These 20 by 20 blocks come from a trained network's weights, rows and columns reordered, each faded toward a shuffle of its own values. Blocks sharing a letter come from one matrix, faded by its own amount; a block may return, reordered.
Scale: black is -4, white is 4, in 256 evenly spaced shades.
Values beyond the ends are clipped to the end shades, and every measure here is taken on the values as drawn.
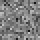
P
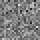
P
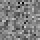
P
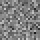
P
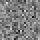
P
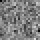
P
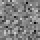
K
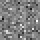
K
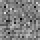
K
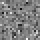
K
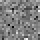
K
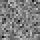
P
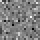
K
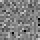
P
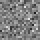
P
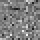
K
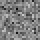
P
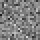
P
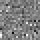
K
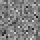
K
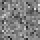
K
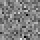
P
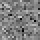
K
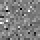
K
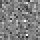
K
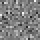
K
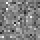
K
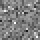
P
